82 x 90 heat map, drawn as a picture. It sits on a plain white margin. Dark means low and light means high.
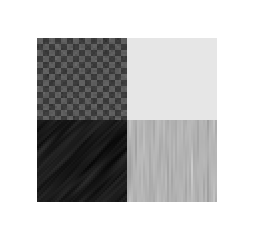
The table splits into 2 rows of 2 panels. Panel 1,1: low, checkered. Panel 1,2: very high, flat. Panel 2,1: very low, slanting up to the right, faint in contrast. Panel 2,2: high, streaked downward, faint in contrast.
